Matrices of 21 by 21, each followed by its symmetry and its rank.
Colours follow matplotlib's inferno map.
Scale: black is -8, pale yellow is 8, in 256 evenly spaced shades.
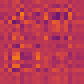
antisymmetric, rank two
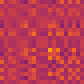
symmetric, rank two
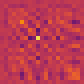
symmetric, rank three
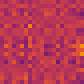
neither, rank three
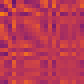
antisymmetric, rank two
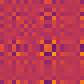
symmetric, rank two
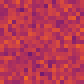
neither, full rank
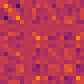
symmetric, rank three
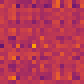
neither, rank three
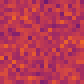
neither, full rank
